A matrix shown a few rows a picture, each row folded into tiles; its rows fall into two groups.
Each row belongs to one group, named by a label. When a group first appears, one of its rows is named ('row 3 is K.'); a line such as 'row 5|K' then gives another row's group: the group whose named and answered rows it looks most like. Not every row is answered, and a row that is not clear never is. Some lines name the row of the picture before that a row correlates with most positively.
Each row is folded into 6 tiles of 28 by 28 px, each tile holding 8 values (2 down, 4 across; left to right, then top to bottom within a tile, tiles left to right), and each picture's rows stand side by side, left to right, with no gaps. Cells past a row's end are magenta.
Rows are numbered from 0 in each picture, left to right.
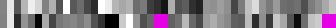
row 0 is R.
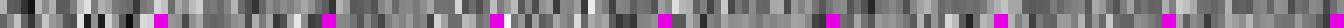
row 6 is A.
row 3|A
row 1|R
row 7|A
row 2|A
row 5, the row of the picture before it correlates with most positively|1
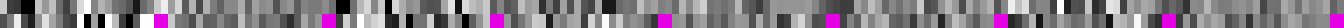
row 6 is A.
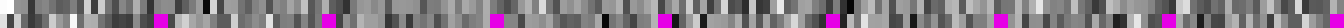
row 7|A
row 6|R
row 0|A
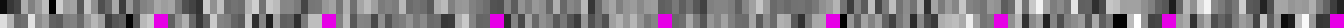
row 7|R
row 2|R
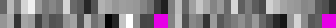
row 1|R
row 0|R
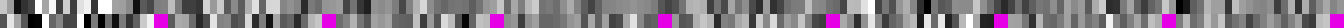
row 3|R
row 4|R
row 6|A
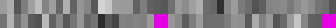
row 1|R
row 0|R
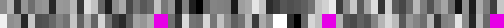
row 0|A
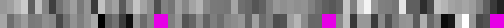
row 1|R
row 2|R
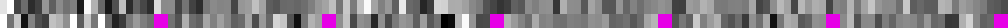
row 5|R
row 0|A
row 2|R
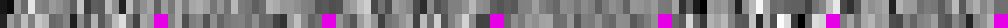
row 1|R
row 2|R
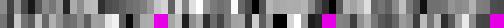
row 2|R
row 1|R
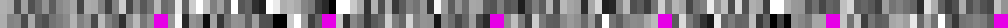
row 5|A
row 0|A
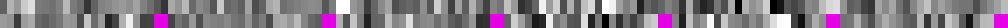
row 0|R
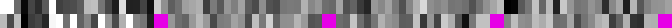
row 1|R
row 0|A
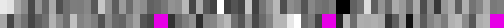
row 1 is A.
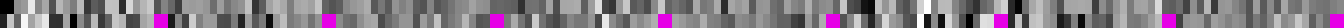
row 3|A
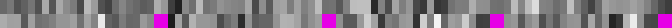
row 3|R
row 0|A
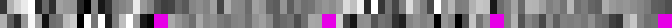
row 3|R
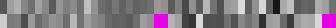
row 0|A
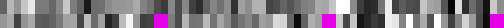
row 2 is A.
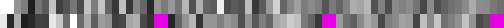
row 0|A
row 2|R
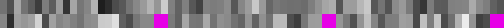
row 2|R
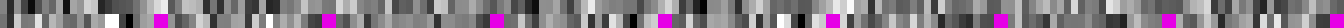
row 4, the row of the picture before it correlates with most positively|1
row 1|R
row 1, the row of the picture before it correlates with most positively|2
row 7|R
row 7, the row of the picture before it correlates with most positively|2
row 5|A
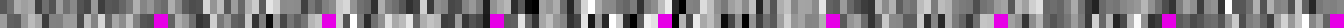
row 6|R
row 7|A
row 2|A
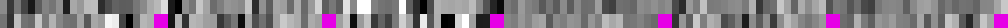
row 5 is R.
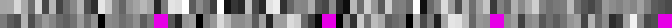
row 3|R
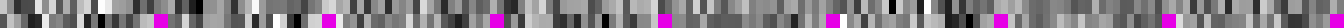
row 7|A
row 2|A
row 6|A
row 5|A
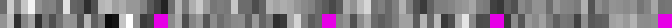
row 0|R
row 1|R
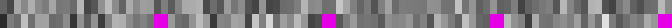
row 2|A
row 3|A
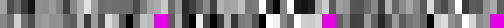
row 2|A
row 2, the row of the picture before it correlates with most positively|2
